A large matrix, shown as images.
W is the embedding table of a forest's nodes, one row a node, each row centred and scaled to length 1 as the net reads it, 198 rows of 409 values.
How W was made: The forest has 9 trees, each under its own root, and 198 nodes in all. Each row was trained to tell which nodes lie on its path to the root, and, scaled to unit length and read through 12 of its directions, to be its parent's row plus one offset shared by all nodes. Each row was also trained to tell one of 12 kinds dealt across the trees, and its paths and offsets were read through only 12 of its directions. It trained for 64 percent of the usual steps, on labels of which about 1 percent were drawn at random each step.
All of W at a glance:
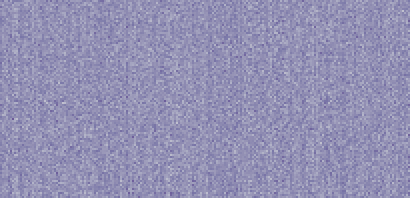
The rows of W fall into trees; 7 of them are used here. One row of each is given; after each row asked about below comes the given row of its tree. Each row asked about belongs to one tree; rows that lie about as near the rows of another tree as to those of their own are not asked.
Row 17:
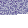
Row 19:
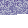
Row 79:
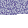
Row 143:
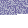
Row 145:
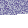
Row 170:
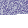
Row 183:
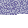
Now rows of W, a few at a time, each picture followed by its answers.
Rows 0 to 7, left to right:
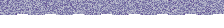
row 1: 145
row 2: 17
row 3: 183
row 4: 19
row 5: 17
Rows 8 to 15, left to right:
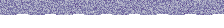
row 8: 17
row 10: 145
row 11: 17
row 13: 143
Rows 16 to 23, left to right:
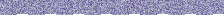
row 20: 145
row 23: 145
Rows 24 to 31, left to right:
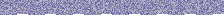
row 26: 145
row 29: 17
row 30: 19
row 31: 17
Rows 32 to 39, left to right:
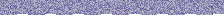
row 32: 17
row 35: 17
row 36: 183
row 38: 183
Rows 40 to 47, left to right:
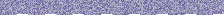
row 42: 19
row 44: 17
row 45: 17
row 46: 17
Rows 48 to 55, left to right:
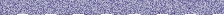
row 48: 145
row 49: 170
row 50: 17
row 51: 170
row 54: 145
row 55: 19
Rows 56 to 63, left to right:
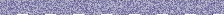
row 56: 17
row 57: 79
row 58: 145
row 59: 19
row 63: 145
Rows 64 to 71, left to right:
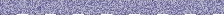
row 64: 19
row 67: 79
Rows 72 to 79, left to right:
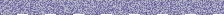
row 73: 19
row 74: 183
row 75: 17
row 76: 143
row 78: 19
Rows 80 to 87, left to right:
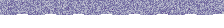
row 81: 170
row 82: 17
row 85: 170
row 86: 145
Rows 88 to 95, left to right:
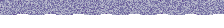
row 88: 145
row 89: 170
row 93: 79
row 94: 19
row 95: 170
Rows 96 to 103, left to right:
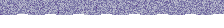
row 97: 145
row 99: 19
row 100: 145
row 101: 170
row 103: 170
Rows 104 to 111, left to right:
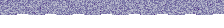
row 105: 145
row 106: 17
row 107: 17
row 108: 19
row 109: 19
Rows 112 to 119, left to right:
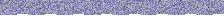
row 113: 17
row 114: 17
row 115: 17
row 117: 19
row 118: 145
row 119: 145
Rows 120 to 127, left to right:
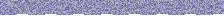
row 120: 79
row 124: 143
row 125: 170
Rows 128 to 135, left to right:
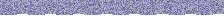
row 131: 170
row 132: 17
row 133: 19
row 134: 19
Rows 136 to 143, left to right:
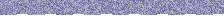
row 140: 17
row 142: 170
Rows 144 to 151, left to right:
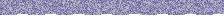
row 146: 170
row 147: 19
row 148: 170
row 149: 19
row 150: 19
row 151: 17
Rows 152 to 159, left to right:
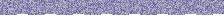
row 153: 17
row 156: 145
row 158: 145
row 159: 143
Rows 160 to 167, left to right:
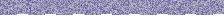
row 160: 19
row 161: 145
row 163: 17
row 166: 145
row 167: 145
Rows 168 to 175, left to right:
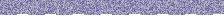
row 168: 145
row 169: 145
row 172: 145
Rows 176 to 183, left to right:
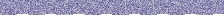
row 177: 19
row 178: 145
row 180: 145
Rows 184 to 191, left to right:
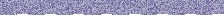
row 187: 183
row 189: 17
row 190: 183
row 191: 19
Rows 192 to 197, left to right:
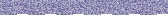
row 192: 183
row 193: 183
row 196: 143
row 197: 19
